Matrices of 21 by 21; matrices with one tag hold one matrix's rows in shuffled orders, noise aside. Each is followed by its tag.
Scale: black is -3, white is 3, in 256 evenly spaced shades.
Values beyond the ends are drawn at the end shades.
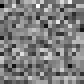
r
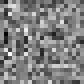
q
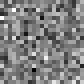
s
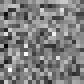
q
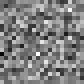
r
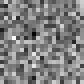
s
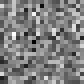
s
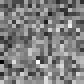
r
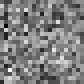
q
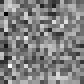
q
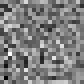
q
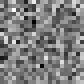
s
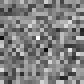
r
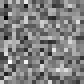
q
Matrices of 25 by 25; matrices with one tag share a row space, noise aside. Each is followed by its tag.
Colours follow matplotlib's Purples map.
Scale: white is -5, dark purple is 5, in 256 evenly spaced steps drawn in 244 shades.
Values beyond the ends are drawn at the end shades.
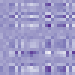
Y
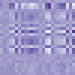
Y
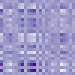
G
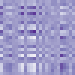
G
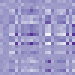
Y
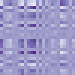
G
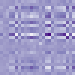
Y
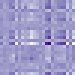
Y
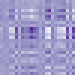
Y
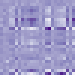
Y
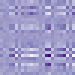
Y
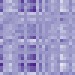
G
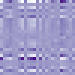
G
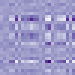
Y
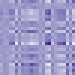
Y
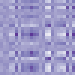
Y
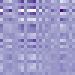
G
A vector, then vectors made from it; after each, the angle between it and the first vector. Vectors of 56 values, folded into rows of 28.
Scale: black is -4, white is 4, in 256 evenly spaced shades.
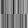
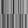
nearly parallel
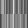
nearly opposite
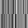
partly aligned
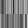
nearly parallel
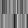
orthogonal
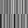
partly opposed
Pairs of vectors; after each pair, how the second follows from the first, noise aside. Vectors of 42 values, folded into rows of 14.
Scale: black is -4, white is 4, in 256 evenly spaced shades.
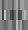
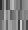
wrapped around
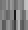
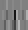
partly zeroed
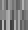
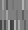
partly zeroed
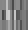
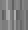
shrunk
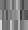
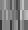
negated
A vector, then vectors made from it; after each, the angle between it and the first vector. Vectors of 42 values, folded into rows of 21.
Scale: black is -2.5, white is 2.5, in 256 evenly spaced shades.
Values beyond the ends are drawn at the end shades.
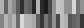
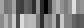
nearly parallel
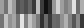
nearly parallel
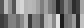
partly opposed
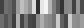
nearly opposite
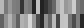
nearly parallel
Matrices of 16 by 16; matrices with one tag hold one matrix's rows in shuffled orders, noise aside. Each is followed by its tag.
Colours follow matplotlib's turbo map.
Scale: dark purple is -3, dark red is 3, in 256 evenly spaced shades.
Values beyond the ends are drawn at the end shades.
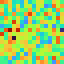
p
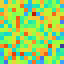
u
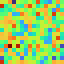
p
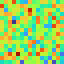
p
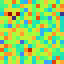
p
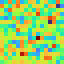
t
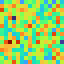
p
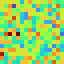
p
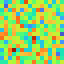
u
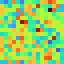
t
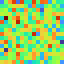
u
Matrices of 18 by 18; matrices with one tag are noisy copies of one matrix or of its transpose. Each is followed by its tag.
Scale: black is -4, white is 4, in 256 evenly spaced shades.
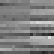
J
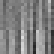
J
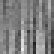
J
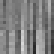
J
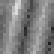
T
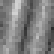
T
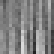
J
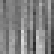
J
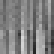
J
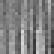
J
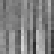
J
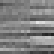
J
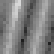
T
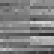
J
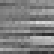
J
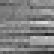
J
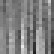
J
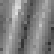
T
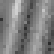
T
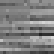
J
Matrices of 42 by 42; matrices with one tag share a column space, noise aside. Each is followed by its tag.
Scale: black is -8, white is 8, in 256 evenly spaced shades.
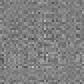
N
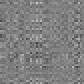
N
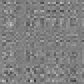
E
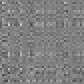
E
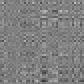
E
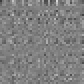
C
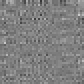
C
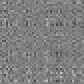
E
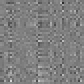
E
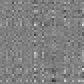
E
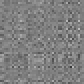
N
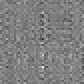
N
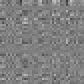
C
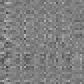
N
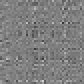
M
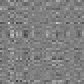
M
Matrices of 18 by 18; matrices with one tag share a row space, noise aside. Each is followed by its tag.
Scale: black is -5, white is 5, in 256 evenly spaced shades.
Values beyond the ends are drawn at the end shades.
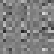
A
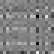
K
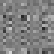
A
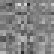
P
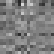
P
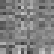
P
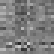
P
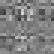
P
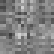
P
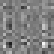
A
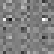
A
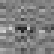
P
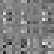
A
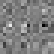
A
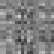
P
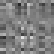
P
